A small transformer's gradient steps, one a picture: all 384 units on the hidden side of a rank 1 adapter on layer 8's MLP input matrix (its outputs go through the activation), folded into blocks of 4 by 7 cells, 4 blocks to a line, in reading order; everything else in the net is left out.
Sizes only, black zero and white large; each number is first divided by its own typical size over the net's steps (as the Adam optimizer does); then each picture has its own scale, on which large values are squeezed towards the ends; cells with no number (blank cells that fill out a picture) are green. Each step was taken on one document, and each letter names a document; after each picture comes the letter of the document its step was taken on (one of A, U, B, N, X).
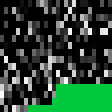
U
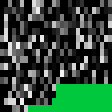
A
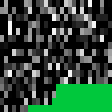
U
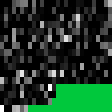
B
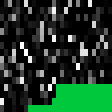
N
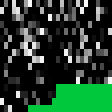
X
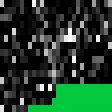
B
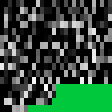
A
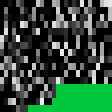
A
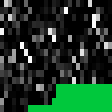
N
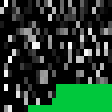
X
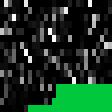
N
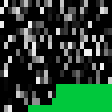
X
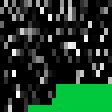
X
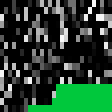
U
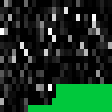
N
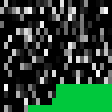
X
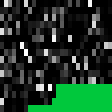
N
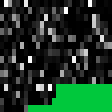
N
